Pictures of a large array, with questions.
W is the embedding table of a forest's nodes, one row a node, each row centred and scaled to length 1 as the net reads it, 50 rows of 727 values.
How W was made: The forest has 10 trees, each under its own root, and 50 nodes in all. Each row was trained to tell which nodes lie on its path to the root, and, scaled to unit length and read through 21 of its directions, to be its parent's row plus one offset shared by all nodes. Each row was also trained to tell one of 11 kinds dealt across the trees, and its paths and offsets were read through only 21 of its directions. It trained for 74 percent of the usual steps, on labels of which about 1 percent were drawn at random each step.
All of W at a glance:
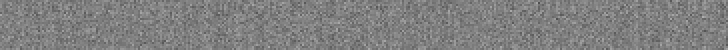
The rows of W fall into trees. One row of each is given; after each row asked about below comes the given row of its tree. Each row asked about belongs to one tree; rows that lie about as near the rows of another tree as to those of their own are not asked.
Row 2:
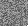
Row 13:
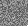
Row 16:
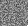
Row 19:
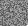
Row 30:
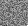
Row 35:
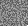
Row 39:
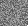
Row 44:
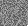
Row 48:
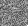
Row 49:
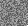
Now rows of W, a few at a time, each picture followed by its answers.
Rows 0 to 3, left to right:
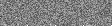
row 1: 49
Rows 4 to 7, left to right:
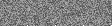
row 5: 16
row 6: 49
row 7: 39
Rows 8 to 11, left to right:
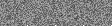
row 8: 44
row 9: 16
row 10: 39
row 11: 13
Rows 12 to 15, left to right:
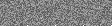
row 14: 39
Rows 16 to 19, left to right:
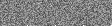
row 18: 30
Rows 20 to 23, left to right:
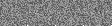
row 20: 44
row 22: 39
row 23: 39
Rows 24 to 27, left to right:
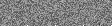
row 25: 19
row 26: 49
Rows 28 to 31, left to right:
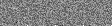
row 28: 48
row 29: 19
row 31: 30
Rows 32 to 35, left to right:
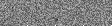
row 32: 2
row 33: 16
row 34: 48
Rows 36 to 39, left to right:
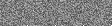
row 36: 30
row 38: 48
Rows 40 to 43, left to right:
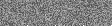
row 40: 35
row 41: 35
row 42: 48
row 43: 19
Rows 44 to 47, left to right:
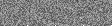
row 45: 13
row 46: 48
